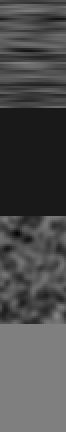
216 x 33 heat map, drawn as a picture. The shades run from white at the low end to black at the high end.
The table splits into 4 rows of 1 panel. Panel 1,1: high, streaked across. Panel 2,1: very high, flat. Panel 3,1: high, blotchy. Panel 4,1: middling, flat.
